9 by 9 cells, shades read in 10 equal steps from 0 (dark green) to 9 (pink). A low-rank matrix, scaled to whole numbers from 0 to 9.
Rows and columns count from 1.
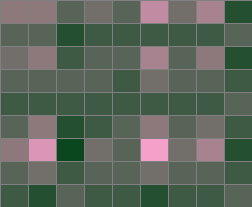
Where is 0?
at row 7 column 3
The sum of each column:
30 36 17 25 23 40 26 33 18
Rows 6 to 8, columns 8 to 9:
4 2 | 6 1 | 3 2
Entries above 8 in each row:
0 0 0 0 0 0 1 0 0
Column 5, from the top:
3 2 3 2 2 3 3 3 2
